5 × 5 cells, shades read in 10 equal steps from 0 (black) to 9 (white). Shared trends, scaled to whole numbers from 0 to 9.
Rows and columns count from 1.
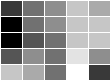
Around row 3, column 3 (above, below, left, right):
5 4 3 7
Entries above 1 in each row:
5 4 4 5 5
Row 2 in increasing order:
0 4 5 7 7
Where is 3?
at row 3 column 2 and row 4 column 1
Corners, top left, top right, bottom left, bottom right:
2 6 7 2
